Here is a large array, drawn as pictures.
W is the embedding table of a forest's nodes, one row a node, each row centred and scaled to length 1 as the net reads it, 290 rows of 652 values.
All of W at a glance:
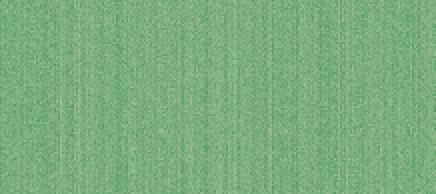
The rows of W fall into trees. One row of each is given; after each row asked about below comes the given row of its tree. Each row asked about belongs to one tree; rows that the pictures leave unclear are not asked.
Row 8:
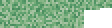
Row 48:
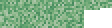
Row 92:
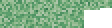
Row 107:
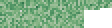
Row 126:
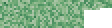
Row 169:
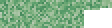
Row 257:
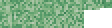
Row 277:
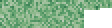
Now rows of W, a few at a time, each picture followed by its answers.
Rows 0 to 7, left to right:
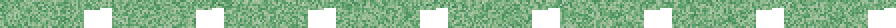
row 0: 169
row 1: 8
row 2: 48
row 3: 107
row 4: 48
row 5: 126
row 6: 107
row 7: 107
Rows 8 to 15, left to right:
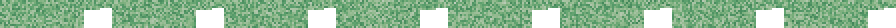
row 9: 92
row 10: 92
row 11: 169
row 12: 48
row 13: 8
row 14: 257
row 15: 48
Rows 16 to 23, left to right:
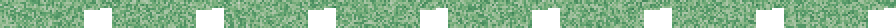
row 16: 126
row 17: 48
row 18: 277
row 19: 126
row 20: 92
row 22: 48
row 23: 257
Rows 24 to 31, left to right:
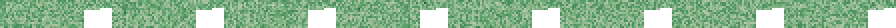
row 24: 257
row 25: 107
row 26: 257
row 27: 48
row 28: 257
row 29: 8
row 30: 277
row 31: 257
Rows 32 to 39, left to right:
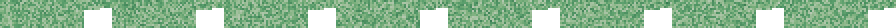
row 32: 257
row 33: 107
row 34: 169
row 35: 92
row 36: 107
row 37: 107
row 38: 48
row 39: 107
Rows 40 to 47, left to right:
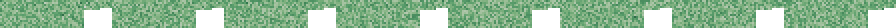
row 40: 92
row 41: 92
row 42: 107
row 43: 169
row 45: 92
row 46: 257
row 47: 277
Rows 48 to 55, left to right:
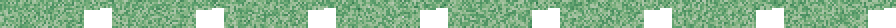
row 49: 8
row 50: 257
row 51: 107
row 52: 92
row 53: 107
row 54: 257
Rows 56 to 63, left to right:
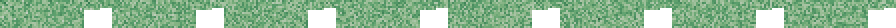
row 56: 277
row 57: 48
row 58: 92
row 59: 169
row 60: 8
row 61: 277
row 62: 48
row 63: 126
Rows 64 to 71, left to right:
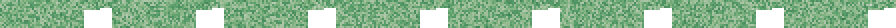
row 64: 92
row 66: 257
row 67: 48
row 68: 257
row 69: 257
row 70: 48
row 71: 107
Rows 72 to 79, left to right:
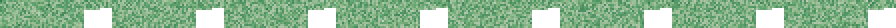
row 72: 169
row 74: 107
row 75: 257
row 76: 8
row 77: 92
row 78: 48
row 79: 126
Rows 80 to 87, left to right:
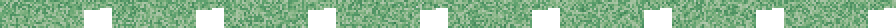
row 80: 8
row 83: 8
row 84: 169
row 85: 92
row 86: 277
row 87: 169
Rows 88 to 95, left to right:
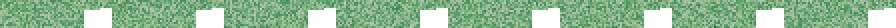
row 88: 48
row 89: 107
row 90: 257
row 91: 277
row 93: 169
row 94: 169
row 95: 277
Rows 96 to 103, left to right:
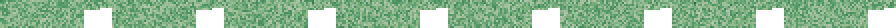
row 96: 169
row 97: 107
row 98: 92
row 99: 257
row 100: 107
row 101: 48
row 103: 107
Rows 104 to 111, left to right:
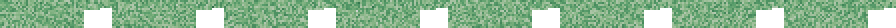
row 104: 48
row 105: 257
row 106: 126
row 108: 126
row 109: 169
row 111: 169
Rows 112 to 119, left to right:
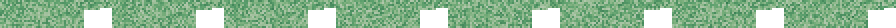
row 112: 107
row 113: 107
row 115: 8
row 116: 257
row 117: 169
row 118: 107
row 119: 92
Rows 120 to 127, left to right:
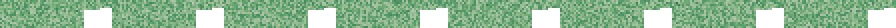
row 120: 8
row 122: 92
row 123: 257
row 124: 48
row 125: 92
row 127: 92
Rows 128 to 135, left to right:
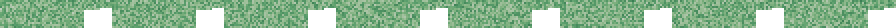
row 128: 257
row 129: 48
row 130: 48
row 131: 169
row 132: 107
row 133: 257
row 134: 169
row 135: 107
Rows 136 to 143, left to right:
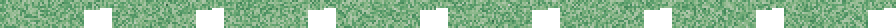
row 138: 8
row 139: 169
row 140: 48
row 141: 169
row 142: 107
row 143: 92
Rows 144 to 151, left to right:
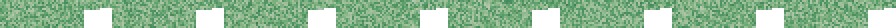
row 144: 169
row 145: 257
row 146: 48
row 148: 257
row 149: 107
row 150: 169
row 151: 277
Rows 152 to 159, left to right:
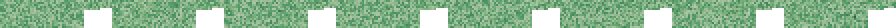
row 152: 169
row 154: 169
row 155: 48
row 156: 107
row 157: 8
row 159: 92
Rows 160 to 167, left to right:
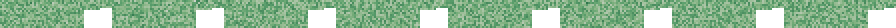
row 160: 107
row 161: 126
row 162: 48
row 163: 48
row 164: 169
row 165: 107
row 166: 107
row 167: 48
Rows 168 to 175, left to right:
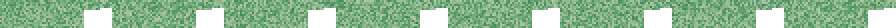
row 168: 107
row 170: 257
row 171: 48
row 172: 92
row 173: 92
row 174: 107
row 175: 169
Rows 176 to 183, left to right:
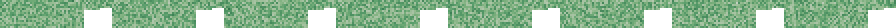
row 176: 8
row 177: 92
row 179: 8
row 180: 126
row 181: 169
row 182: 8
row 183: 257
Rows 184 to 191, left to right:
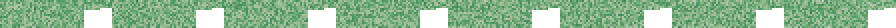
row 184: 257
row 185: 92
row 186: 107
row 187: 92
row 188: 48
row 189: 257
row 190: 48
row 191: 48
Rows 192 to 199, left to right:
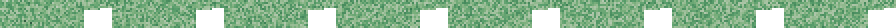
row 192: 107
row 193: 277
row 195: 107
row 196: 107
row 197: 126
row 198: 92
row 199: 107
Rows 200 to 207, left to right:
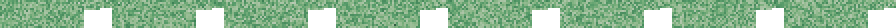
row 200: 107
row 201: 257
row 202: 126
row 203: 92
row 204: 169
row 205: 92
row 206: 257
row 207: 169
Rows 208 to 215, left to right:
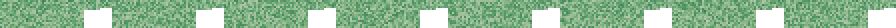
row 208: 8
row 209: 48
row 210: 257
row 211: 92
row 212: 169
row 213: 169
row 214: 107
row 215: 8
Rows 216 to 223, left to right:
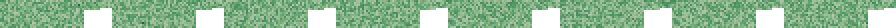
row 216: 169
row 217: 92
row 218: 107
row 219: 48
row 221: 257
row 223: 48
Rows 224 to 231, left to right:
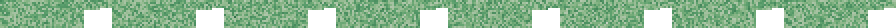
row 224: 169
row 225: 169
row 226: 48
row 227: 92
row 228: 48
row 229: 48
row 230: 277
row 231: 169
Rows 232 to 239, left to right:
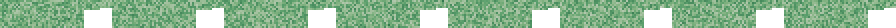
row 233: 107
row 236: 92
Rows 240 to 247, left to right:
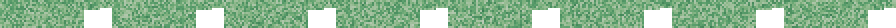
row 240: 107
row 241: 169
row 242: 92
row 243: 277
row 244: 48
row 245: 257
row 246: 107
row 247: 169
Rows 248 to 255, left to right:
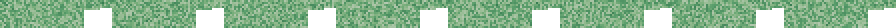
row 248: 277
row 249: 169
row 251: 257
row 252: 169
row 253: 257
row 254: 48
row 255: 277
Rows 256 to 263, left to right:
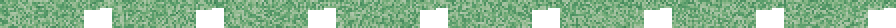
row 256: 169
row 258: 169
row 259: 48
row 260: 277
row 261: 8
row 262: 107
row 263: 8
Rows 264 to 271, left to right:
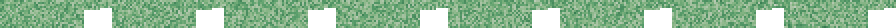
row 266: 107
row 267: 169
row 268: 257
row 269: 277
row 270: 126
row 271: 257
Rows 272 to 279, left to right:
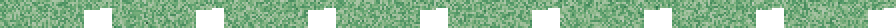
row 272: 169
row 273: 257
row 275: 48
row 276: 92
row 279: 107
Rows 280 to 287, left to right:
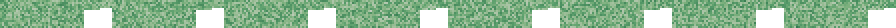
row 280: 169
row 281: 169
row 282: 169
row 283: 257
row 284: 107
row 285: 8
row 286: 8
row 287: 257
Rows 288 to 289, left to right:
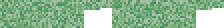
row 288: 169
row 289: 48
